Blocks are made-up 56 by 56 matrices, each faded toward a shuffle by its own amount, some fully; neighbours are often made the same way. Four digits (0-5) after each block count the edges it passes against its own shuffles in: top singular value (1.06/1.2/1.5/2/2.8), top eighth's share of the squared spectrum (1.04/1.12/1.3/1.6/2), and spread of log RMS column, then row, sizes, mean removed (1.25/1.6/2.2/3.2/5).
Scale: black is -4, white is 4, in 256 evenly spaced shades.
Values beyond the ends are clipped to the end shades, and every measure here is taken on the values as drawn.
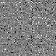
3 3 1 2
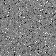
0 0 0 0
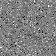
1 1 0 0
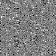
3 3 2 1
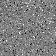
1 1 0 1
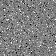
0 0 0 0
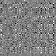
4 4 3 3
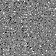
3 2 1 0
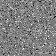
1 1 0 0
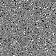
2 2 1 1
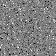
0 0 0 0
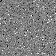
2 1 0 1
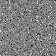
0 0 1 0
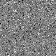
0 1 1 0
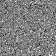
0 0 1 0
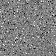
0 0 0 0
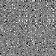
4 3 1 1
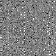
3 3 2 1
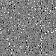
2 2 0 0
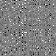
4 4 2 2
